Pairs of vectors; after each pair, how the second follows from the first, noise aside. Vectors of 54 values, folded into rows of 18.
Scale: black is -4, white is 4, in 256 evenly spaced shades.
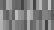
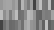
sign-scrambled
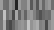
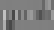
partly zeroed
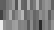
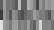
sign-scrambled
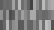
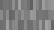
shrunk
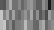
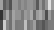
sign-scrambled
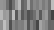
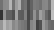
sign-scrambled
